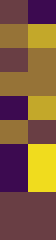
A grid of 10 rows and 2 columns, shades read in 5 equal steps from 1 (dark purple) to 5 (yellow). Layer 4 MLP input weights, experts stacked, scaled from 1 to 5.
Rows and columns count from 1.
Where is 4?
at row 2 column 2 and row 5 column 2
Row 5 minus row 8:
0 -1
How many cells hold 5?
2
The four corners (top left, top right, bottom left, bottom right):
2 1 2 2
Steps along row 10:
same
